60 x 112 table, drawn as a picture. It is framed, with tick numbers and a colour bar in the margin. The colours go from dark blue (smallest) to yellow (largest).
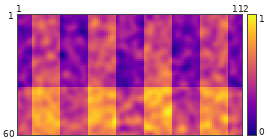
On average the colour sits 50% of the way up the scale. The bottom part is higher, past a seam about 60% of the way down. The ninth with the highest average is the bottom middle. Upright stripes repeat 4 times across the table.
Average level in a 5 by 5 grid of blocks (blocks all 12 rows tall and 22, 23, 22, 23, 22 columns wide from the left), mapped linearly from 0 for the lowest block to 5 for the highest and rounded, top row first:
1 0 1 1 2 | 1 1 1 1 1 | 2 1 0 1 1 | 5 4 4 4 5 | 5 4 4 4 5
